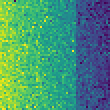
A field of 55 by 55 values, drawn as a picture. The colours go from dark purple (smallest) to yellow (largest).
Values rise toward the left. A vertical seam about 70% of the way across splits the table, and the left part is higher. No regular stripes run through it.
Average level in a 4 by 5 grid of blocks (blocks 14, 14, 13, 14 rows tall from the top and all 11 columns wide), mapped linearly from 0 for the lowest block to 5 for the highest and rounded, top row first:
5 4 3 1 0 / 5 4 3 2 0 / 5 4 3 2 0 / 5 4 3 2 0
